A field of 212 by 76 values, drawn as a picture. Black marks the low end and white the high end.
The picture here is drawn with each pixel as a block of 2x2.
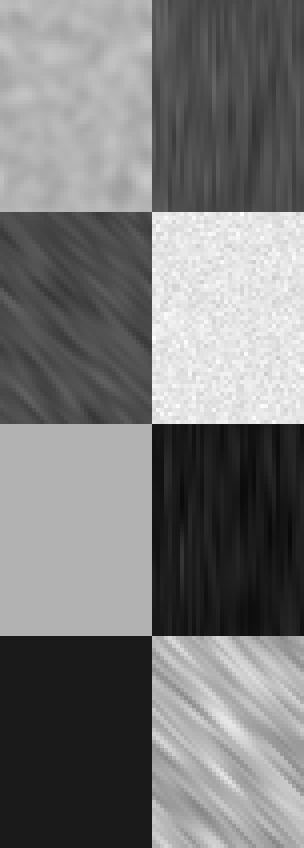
It is made of 4 by 2 panels. Panel 1,1: high, blotchy, faint in contrast. Panel 1,2: low, streaked downward, faint in contrast. Panel 2,1: low, slanting down to the right, faint in contrast. Panel 2,2: very high, fine-grained, faint in contrast. Panel 3,1: high, flat. Panel 3,2: very low, streaked downward, faint in contrast. Panel 4,1: very low, flat. Panel 4,2: high, slanting down to the right.
